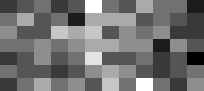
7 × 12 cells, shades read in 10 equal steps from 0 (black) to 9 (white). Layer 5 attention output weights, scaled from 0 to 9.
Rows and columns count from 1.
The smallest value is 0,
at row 5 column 12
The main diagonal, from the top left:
2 6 3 4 4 5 7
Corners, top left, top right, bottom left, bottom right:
2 1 2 5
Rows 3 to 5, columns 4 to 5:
7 6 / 4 5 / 3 4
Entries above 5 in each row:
2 4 3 2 1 1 3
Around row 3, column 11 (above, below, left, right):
3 5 5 2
